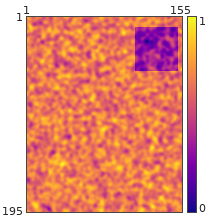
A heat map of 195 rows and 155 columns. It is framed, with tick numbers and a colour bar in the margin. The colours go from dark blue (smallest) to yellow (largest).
Odd patch: lower, in the top right. Histogram: skewed, a long tail of low values. Ninth with the lowest average: top right. Mirror symmetry: none. Stripes: none.
